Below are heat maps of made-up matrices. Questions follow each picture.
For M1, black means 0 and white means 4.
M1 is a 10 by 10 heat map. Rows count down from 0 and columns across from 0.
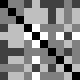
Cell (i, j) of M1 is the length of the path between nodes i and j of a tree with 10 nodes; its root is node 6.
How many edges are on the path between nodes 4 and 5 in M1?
4
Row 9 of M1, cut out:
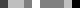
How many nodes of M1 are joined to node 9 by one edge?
1
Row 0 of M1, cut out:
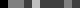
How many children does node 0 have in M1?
4
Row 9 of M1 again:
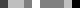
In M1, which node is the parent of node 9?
0
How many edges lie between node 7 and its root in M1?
2
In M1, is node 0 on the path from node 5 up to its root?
yes
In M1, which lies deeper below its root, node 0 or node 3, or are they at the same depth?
node 3
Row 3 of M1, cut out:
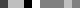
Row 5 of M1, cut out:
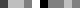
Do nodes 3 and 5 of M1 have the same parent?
yes
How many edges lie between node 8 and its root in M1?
1
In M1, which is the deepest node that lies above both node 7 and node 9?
0
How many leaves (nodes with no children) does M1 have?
7
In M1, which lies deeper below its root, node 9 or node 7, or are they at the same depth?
the same depth
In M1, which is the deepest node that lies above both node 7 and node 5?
0
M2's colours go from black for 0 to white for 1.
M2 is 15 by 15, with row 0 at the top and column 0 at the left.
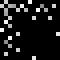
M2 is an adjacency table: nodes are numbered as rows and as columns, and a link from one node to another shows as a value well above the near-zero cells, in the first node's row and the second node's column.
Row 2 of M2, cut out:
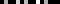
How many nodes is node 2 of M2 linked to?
5
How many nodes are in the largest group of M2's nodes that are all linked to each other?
2
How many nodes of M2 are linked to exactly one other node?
10
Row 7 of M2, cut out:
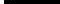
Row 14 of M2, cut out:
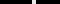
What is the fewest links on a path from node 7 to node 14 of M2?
6
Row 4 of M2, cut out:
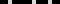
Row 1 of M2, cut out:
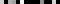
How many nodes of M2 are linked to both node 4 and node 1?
1
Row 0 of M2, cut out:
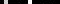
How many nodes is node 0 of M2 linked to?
2
